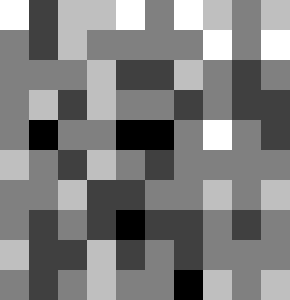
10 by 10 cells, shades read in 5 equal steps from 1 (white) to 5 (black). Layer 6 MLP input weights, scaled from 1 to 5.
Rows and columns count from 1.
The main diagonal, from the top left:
1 4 3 2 5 4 3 3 3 2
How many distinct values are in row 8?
3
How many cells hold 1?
6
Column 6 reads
3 3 4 3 5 4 3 4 3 3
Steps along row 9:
up same down up down up down same same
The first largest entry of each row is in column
2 2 5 3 2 3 4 5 2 7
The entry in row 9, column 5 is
4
